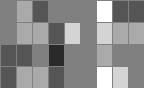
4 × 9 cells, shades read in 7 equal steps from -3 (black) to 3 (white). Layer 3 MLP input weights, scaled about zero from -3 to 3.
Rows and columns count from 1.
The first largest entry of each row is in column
7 5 7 7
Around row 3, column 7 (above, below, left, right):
2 3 0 0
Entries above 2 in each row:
1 0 0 1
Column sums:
-2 2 1 -4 2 0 9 2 0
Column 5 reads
0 2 0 0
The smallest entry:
-2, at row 3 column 4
